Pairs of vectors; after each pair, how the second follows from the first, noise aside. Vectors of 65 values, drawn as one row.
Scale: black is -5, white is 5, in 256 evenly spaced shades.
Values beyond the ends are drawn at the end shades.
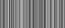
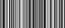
scaled up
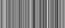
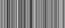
reversed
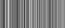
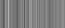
shrunk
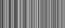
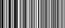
scaled up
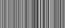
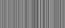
shrunk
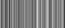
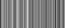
reversed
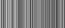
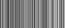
reversed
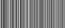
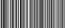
scaled up
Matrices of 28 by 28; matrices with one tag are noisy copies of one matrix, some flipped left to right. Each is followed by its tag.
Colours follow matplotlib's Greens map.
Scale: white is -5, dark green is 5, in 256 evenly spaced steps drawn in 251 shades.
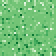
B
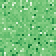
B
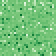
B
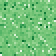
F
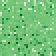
B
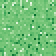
B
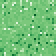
B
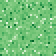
F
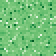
F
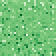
B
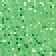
B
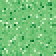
F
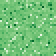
F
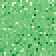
B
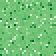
F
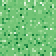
B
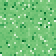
F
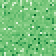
B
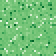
F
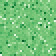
F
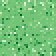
B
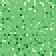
B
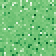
B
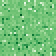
B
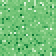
B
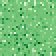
B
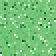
F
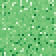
B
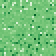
B
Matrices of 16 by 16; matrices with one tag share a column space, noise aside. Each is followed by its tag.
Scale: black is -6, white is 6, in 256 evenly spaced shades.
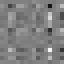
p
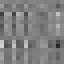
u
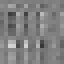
u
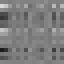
p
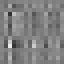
u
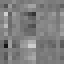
u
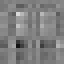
u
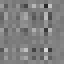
p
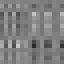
u
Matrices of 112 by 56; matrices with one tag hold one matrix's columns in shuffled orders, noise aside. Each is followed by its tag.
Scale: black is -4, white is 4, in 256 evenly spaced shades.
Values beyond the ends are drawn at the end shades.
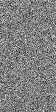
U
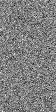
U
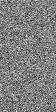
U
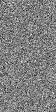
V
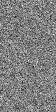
V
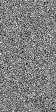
U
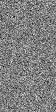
V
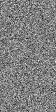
V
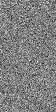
V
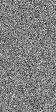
V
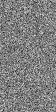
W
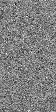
U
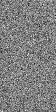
U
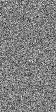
V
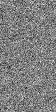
V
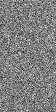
U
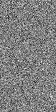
V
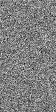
U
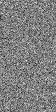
V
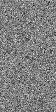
U
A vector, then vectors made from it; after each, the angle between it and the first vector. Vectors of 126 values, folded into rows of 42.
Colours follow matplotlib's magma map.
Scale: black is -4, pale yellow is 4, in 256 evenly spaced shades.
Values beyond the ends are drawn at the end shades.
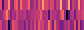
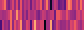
orthogonal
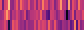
nearly parallel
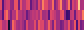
nearly parallel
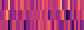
nearly parallel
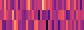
partly aligned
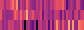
orthogonal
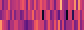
partly aligned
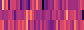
partly opposed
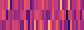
partly aligned
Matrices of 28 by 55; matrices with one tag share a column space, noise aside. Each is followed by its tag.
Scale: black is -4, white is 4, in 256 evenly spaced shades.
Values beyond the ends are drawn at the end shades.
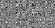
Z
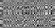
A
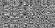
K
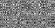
Z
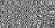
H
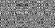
Z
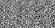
H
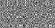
K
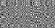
K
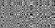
K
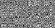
K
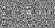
A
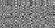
K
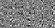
A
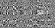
A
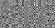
K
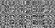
H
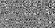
Z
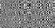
Z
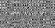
Z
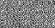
H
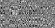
A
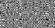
Z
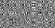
Z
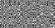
K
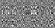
A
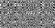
Z
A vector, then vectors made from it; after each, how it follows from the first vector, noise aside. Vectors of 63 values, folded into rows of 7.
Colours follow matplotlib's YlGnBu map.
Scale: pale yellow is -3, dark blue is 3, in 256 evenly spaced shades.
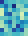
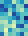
wrapped around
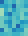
shrunk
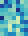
wrapped around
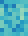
shrunk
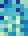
wrapped around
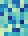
wrapped around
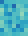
shrunk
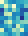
negated
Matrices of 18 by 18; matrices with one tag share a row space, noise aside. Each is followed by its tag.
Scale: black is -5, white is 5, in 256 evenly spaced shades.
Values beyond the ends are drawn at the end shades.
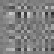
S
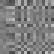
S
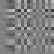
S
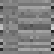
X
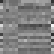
X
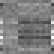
X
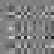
S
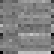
X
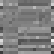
X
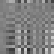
S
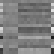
X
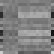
X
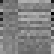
X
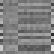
X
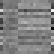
X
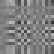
S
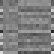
X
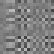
S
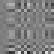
S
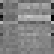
X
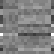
X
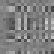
S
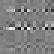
S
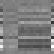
X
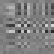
S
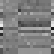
X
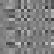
S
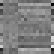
X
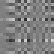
S
